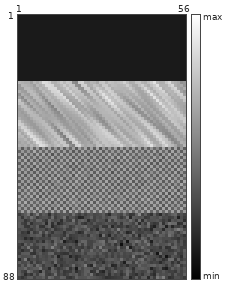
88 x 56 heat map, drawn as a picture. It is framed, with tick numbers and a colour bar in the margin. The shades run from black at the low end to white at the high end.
It is made of 4 by 1 panels. Panel 1,1: very low, flat. Panel 2,1: high, slanting down to the right. Panel 3,1: middling, checkered, strong in contrast. Panel 4,1: low, fine-grained.
